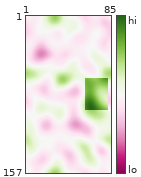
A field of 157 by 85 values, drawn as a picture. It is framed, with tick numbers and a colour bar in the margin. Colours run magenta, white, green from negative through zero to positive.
Histogram: skewed, a long tail of high values. Ninth with the highest average: middle right. Average level on the scale: 50%. Odd patch: higher, in the middle right.
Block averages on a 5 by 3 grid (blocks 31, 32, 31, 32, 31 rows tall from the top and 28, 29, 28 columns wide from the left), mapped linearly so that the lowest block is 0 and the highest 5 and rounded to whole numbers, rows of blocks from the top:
1 1 0 / 0 1 2 / 1 1 5 / 1 0 2 / 1 1 1
